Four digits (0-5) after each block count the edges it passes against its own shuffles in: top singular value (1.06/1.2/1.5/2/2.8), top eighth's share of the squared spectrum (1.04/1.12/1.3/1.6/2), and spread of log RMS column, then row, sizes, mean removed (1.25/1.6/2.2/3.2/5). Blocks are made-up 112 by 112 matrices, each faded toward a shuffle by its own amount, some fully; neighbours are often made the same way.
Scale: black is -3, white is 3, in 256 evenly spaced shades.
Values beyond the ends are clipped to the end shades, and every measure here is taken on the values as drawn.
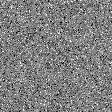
0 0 0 0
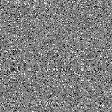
4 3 2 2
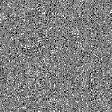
4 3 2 2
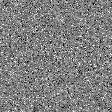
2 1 0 0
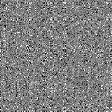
4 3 2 2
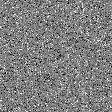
2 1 0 0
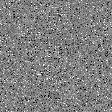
2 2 1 0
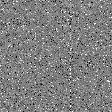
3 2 1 0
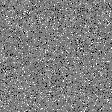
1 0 0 0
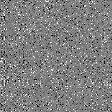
3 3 2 1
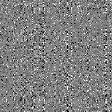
4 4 3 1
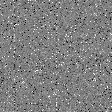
2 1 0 0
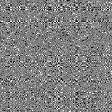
5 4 2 3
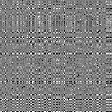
5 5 4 4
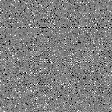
4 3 1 2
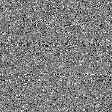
1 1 0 3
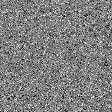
0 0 0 2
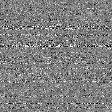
2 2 0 4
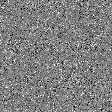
0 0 0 1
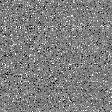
3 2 1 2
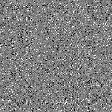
4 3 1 2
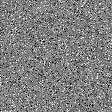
0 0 0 0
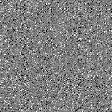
4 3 2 2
